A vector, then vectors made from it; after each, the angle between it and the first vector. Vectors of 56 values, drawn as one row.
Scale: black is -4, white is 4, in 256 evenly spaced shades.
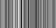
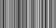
partly opposed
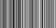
partly opposed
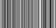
orthogonal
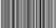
orthogonal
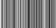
orthogonal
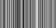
partly opposed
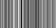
nearly parallel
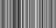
nearly opposite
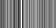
nearly opposite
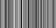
nearly parallel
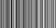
orthogonal
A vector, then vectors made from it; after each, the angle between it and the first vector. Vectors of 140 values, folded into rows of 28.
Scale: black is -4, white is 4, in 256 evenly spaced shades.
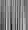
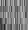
partly aligned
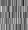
partly opposed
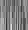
nearly opposite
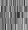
partly aligned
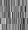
partly opposed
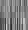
nearly parallel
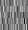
orthogonal
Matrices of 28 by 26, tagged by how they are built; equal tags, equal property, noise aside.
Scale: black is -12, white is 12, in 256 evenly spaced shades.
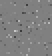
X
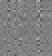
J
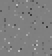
X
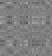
J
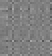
J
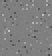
X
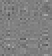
J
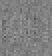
J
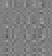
J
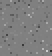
X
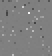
X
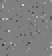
X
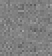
J
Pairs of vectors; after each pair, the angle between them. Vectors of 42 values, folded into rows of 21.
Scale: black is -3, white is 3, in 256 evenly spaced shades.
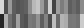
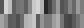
orthogonal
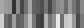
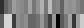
partly opposed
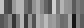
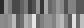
partly opposed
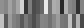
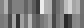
orthogonal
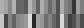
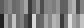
nearly opposite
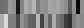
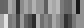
nearly parallel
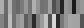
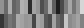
partly aligned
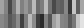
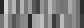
partly opposed
